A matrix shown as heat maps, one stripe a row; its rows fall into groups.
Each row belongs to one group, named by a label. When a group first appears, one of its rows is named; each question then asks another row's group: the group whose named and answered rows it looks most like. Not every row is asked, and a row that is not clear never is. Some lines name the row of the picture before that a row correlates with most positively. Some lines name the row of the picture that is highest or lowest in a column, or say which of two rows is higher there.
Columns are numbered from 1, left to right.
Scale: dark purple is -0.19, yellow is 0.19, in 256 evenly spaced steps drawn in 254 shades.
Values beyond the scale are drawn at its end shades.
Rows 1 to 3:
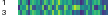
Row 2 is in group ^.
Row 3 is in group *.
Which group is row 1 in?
*
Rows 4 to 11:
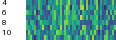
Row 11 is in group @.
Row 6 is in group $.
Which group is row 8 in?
*
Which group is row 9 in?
$
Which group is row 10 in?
^
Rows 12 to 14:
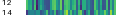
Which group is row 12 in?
$
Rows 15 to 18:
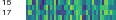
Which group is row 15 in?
@
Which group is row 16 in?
@
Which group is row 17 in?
@
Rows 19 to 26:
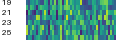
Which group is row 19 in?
@
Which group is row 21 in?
@
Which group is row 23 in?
^
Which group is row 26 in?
^
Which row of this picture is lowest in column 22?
23
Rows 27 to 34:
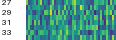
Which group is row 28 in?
^
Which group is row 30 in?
^
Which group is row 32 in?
^
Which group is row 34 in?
^
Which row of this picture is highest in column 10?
29
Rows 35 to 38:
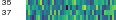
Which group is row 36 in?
$
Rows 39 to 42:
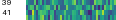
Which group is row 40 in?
@
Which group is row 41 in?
*
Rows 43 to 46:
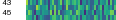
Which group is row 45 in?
@
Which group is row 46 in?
$
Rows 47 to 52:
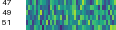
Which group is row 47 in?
$
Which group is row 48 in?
^
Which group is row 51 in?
@
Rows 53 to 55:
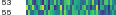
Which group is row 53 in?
@
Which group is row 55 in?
^
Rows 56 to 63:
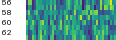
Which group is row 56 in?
@
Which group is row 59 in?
@
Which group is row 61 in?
*
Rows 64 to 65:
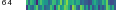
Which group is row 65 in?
^
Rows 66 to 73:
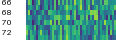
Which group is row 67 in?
@
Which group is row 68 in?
^
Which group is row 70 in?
@
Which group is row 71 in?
$
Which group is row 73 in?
*
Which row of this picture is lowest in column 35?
70
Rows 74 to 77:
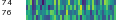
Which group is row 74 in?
@
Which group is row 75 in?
@
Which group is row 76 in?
@
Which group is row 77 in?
$
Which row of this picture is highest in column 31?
75
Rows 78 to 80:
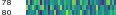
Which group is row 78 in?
^
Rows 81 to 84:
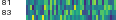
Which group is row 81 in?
@
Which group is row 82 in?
@
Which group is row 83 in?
@
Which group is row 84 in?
*
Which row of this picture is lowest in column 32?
84
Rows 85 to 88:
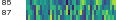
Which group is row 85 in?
$
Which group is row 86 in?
@
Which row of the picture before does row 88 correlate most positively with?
82
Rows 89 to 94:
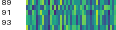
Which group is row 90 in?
@
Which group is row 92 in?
$
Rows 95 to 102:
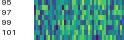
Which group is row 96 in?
^
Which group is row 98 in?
^
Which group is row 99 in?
@
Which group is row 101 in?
^
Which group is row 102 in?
*
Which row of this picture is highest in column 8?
102
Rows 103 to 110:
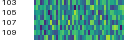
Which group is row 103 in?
@
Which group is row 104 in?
$
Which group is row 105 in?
@
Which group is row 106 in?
@
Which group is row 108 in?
@
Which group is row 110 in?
@
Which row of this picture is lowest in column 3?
110
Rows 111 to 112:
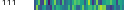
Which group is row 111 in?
@
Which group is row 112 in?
^
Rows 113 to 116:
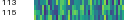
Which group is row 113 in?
^
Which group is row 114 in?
$
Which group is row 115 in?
$
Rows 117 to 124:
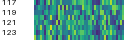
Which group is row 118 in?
@
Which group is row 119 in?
@
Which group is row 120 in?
$
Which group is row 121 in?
^
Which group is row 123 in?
*
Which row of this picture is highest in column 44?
121
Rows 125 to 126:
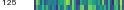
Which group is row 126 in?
^
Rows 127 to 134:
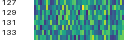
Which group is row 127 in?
^
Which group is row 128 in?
@
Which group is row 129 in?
^
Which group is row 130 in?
^
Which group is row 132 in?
@
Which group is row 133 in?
$
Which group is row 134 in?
$
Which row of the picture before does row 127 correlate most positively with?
126
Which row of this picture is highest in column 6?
134
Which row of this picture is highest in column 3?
128
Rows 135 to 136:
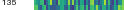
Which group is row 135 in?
$
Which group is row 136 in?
$
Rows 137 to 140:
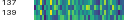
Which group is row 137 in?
*
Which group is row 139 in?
*
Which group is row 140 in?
$
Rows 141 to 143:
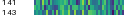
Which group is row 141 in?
^
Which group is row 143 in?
^
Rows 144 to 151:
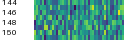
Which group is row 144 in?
$
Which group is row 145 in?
$
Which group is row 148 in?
@
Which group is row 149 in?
@
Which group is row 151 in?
$
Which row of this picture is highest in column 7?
149
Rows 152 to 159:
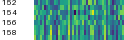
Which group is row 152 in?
^
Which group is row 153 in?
$
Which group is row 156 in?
^
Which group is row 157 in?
$
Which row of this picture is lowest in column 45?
156
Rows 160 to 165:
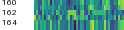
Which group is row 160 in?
$
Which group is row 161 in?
$
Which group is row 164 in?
$
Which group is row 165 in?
$
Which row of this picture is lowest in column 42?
163
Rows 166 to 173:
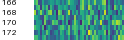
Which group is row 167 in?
^
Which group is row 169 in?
@
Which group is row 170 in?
@
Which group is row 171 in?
$
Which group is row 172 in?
^
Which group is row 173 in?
$
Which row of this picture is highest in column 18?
168
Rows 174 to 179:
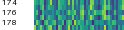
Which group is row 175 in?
$
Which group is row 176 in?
^
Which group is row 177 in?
$
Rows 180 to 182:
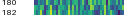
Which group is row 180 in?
^
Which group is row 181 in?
$
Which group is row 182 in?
*
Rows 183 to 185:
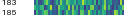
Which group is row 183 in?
^
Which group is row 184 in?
$
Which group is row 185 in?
^
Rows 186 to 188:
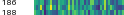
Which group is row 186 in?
$
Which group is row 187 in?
*
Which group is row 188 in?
$
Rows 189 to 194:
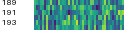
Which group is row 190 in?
*
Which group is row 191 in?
$
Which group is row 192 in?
^
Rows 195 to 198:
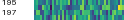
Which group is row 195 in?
^
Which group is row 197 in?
@
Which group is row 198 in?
@
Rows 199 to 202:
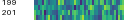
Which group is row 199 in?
@
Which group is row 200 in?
$
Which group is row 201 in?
$
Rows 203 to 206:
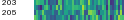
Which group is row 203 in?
^
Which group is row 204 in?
^
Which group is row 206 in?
$
